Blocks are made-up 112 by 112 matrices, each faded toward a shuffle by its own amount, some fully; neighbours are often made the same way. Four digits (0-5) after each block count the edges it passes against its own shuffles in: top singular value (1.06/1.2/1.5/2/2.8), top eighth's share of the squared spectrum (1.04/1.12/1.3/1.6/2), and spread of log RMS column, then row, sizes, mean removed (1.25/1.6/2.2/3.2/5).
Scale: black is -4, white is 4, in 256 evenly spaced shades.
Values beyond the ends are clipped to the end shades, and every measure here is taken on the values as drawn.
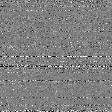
3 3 0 4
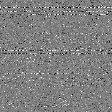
3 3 0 3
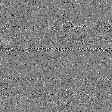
2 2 0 3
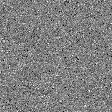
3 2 0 0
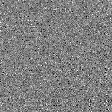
3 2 1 1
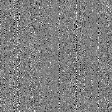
2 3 4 0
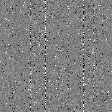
3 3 3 0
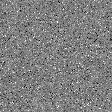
1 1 0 0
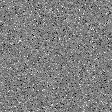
1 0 0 0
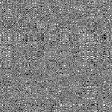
4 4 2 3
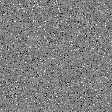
1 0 0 1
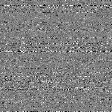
2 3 0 4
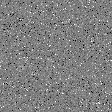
0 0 0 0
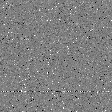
3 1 0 1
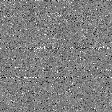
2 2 0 2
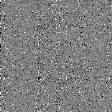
2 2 3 2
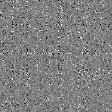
2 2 3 2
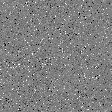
0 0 0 0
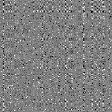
5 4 3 2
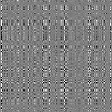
5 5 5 4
